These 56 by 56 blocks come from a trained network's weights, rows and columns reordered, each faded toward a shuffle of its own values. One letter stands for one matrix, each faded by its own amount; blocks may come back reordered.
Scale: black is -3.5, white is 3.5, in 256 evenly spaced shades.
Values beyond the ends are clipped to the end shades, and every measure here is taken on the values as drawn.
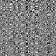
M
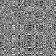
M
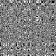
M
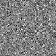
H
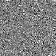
H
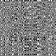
M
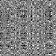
M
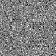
H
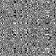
M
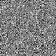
H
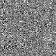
H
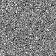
H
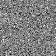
H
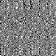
M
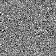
H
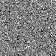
H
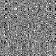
M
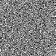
H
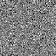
H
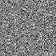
H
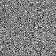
H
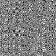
M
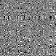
M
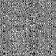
M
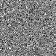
H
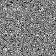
H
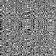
M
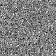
H
